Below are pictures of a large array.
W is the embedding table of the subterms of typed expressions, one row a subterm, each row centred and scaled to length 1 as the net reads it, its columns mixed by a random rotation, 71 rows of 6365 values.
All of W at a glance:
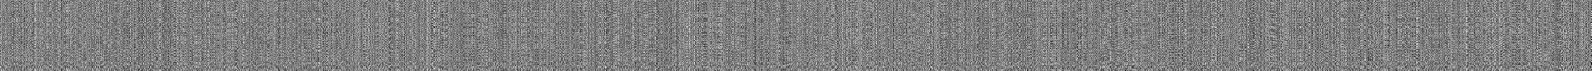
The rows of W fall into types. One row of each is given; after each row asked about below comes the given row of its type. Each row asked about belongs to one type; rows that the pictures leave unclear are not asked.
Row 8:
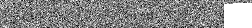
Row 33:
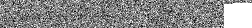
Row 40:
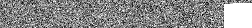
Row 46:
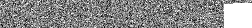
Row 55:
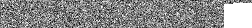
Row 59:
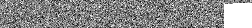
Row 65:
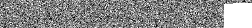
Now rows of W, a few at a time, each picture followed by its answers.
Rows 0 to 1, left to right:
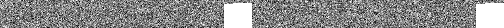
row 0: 8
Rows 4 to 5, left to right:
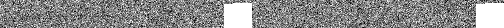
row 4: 33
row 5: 46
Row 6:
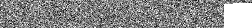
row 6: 65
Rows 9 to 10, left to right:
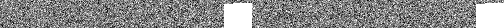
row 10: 33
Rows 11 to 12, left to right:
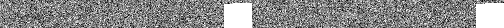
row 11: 33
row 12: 40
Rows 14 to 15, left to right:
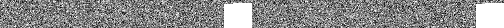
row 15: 40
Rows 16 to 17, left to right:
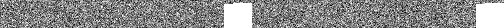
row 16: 55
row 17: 40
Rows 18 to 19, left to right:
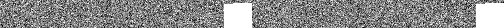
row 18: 46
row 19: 46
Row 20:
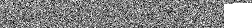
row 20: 8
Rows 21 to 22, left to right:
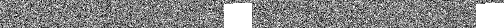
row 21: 46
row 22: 55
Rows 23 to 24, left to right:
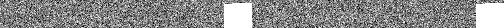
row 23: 59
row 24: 46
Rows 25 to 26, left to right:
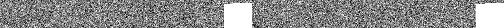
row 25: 40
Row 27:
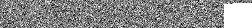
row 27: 59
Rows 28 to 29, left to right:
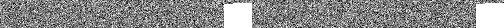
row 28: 55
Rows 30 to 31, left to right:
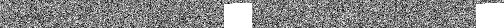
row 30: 33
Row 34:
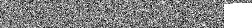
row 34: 8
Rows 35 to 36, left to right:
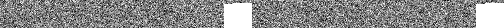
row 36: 55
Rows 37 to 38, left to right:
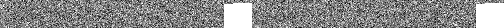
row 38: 8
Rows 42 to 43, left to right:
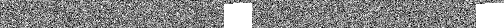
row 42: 55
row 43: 55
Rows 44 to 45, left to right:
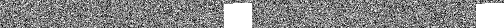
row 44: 46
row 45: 40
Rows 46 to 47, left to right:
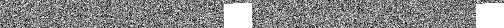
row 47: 46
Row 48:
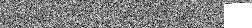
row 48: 59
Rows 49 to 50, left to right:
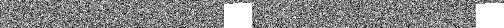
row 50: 46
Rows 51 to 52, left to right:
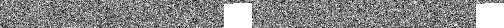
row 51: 65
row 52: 8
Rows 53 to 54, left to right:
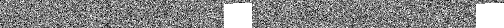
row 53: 59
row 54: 65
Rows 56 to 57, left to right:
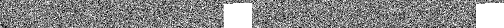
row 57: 8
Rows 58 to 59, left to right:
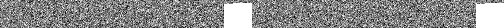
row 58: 8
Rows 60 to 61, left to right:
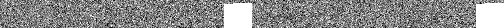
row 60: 59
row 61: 33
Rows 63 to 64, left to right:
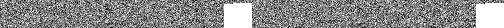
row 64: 8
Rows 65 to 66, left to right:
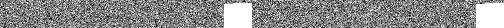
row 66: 55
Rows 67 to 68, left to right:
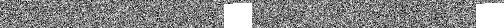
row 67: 55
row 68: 40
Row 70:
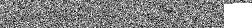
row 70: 33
